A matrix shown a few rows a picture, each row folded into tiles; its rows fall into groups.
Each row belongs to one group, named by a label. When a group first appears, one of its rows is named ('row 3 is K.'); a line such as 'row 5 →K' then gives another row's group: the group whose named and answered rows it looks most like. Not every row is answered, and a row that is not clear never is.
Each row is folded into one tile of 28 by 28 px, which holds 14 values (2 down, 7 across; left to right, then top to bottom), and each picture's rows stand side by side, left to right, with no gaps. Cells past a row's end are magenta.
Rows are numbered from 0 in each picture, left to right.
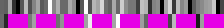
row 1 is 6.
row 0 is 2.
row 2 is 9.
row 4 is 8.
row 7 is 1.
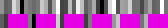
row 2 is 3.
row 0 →9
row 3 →2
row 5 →6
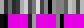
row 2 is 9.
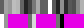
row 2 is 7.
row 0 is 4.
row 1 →6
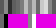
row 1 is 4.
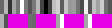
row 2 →8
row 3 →8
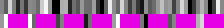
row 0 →8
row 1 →4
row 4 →8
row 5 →7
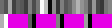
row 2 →7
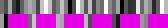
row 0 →2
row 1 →4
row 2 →6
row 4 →7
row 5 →6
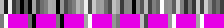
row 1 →7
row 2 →7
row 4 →9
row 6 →8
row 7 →8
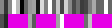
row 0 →9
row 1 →3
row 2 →8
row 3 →6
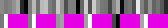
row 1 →4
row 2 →9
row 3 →8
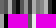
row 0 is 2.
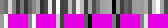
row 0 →8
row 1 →6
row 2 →3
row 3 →7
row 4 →7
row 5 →4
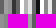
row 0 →6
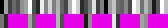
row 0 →7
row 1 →3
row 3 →1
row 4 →3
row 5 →6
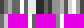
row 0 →6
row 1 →9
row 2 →4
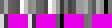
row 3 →9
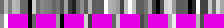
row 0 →4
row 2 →2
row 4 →4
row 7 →3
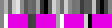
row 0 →4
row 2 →8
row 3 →2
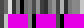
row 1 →2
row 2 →7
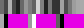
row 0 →2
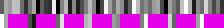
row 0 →4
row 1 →7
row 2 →1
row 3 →6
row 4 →6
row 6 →4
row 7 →8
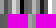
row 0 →9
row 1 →6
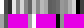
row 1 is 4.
